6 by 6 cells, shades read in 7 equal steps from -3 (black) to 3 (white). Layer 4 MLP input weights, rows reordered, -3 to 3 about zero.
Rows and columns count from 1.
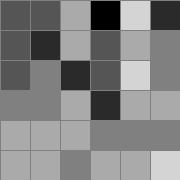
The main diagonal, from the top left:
-1 -2 -2 -2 0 2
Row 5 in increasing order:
0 0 0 1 1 1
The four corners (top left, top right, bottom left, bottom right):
-1 -2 1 2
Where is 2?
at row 1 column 5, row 3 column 5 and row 6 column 6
